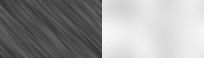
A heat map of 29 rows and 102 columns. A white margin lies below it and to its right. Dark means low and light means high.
The table splits into one row of 2 panels. Panel 1,1: low, slanting down to the right, faint in contrast. Panel 1,2: very high, smooth, faint in contrast.
